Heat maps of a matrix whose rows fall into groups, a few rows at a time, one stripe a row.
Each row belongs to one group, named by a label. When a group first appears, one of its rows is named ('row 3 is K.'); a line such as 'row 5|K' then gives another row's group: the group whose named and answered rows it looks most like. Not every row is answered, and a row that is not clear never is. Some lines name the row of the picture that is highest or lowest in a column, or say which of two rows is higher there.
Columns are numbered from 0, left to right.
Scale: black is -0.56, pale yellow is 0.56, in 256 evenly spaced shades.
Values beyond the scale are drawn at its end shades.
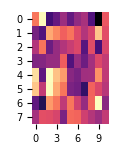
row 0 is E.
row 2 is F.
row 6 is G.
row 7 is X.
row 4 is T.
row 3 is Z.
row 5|T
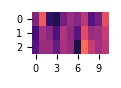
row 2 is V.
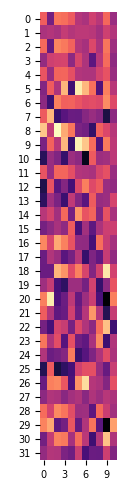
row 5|X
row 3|G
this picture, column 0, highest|8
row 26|X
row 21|E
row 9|X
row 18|G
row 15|Z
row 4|T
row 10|V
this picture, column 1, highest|20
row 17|V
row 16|T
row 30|G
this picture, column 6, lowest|10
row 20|E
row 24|Z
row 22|G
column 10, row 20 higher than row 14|Yes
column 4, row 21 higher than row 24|No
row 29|E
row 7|E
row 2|T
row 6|G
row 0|T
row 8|T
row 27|V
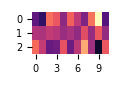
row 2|E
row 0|G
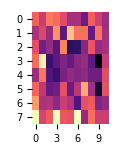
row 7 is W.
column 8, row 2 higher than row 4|Yes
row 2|Z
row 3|E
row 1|X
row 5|E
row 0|T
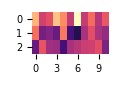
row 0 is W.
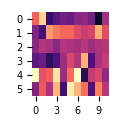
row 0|E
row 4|W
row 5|X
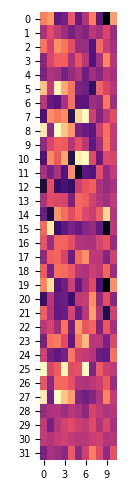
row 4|V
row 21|E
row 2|T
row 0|E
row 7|X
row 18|T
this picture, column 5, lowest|11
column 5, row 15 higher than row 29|No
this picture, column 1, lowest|14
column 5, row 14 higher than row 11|Yes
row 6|Z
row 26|T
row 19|E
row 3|G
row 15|E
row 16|T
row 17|X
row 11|Z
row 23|X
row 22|X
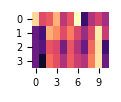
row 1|G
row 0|W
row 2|G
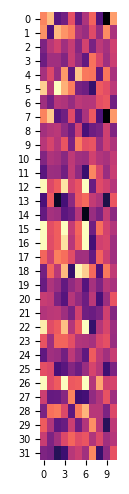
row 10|V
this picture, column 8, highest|26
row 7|E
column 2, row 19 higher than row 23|No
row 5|T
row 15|W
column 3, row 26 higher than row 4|Yes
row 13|F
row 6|G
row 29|E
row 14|V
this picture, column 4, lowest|18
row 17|T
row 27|Z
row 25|E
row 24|V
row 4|X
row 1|T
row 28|X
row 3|V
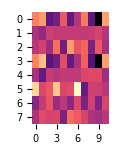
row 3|E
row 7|X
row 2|X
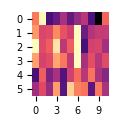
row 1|W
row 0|E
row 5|X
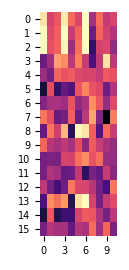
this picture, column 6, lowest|11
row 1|W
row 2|W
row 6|V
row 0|W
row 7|E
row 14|F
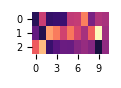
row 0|F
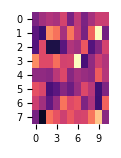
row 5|E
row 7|G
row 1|G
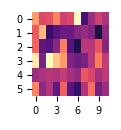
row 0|W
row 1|E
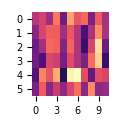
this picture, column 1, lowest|3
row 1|G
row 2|G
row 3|G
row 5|F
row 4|X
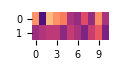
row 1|G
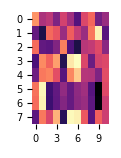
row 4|X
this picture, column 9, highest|1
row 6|E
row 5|E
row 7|X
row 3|X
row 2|Z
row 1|G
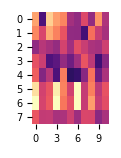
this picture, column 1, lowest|0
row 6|W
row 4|Z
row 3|E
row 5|W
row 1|T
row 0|T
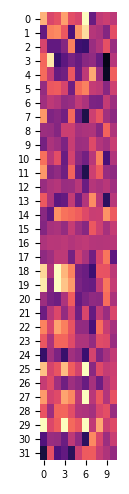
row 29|W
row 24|V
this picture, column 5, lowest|2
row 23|T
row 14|G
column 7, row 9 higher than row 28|Yes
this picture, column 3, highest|29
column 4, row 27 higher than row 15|Yes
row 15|V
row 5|X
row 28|T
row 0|W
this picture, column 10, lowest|17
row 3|E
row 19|T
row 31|F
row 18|T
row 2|Z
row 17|G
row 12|V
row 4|E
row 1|X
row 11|Z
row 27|W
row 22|T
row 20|Z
